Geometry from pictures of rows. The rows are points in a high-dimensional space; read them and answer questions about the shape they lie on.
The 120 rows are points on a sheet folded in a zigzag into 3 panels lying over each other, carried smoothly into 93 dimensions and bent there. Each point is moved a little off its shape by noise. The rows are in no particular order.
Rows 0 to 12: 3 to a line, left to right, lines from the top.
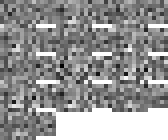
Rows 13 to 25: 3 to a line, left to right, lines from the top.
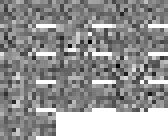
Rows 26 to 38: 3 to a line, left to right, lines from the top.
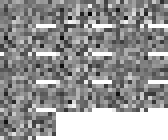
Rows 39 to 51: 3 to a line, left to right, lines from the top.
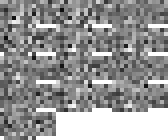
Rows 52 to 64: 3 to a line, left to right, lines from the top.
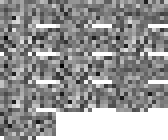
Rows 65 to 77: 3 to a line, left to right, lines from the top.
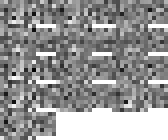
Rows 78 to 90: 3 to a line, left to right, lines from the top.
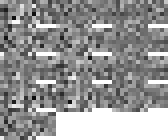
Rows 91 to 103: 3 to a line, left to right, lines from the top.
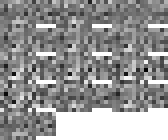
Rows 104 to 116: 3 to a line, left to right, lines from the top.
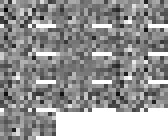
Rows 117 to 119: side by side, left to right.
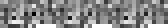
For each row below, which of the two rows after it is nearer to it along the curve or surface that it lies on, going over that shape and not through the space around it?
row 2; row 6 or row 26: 6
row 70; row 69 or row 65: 69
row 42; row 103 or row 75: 103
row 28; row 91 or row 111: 111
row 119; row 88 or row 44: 44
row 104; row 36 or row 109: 36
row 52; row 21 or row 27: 27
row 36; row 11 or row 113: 11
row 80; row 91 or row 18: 91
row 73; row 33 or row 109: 33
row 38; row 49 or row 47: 49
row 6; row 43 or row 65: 43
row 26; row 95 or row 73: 95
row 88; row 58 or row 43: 43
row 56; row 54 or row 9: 54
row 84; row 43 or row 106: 43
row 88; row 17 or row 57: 17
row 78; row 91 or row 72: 91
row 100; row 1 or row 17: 17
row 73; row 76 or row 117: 76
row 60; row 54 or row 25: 54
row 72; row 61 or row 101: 101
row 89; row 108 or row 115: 115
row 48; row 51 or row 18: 51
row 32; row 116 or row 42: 42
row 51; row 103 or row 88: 103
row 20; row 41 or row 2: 2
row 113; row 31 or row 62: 31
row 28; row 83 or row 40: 40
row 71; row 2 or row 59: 59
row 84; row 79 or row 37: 79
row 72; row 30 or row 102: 30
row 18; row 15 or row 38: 38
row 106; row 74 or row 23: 74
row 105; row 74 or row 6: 74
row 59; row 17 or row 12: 17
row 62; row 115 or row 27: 27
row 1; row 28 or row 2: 2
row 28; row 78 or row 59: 59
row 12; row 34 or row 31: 31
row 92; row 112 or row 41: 41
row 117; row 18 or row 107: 107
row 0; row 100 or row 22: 100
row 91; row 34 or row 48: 48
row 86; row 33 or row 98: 98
